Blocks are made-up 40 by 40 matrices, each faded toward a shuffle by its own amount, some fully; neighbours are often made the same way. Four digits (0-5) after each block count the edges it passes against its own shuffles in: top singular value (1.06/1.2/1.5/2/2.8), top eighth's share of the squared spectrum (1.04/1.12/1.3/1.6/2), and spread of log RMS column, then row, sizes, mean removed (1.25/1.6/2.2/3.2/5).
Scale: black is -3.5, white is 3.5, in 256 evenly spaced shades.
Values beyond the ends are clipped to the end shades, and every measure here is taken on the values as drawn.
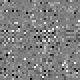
3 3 1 1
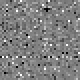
3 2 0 1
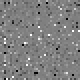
2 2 0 0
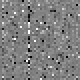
3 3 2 0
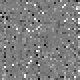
2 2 1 0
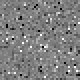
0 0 0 0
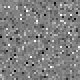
0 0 0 0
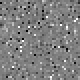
0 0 0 0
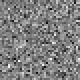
1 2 0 0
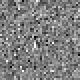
1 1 1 0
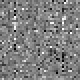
2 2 2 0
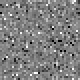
0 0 0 0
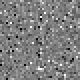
1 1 0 0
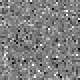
0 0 0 0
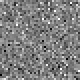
0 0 0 0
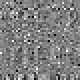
4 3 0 2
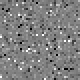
1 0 0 0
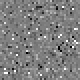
0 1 0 0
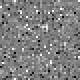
0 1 0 0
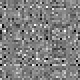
4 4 2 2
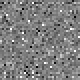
3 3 0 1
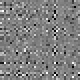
4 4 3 2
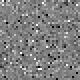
2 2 0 1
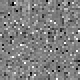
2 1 0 0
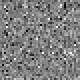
3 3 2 1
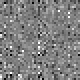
3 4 3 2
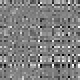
5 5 3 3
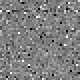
2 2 0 0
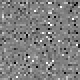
3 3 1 1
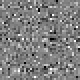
3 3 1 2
